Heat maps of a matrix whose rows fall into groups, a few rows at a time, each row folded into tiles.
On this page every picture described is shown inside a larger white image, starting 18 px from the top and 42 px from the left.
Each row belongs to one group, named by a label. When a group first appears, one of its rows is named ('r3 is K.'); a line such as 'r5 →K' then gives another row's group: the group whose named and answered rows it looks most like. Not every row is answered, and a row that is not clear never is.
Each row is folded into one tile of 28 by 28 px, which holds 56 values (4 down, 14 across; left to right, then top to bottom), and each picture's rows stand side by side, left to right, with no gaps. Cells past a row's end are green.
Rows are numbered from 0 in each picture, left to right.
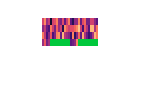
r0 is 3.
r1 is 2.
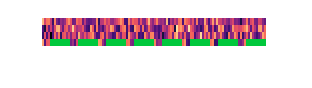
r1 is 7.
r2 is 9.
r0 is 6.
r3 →9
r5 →9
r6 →9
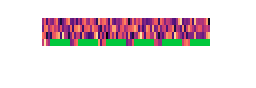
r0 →3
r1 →2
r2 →6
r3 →7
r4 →3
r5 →2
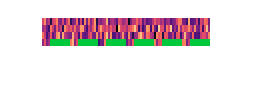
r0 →3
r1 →9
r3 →7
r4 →6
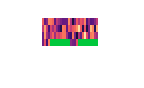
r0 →7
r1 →7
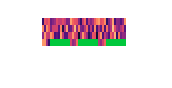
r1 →6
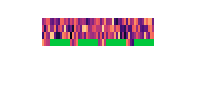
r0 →9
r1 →6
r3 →9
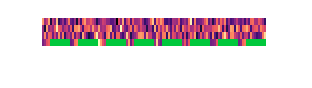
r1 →2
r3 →3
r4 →9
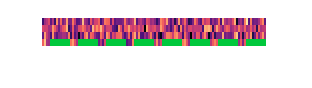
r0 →9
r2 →7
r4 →7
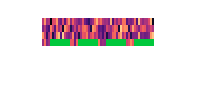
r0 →3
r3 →2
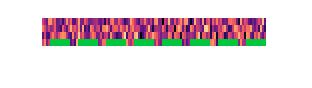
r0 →7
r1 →7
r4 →3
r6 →9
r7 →9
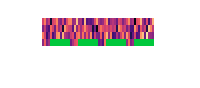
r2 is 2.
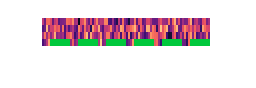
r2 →9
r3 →2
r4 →9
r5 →2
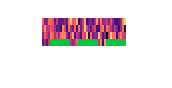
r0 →7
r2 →3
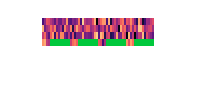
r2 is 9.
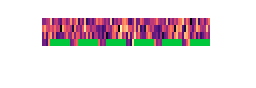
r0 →2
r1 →6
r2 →3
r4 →3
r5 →6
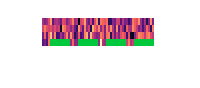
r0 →2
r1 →3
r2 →9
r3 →7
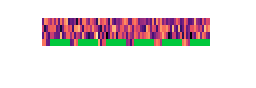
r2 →6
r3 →7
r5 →3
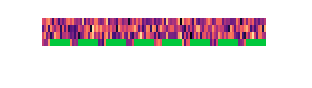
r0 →6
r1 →3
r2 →2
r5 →6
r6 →7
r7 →7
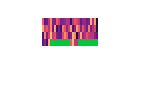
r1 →9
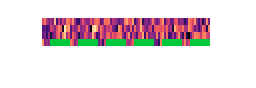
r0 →3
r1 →3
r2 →7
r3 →6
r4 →2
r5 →7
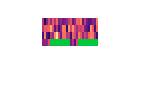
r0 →7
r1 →7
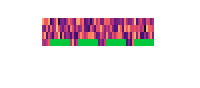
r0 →6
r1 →7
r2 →7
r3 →2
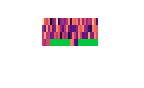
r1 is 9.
